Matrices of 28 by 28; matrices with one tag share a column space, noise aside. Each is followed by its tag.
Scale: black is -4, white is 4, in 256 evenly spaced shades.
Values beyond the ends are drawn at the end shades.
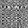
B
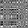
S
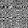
B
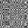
S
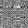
B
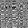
B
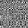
S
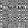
B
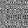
S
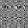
B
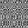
S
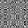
S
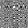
B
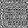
S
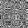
S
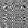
B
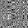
S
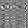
B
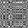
S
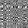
B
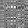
B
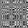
S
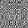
S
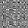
S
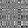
S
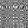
B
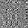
S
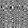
B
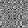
S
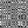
S
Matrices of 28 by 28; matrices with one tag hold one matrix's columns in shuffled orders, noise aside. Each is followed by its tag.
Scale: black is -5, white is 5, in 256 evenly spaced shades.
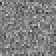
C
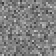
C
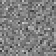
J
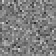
J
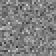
J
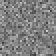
C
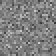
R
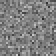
C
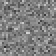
J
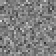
J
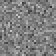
C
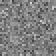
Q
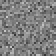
C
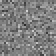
R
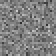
R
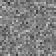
C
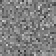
Q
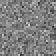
C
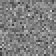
R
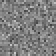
Q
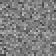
R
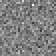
J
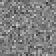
C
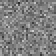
C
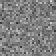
J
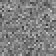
R
